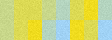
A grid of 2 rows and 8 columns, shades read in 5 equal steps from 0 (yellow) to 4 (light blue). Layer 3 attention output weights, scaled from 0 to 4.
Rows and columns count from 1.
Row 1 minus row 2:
0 0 1 -1 -1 1 -1 -1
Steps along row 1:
down same up up down down up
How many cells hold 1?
5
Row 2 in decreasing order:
4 4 3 2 1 1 0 0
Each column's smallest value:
2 1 0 2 3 0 0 3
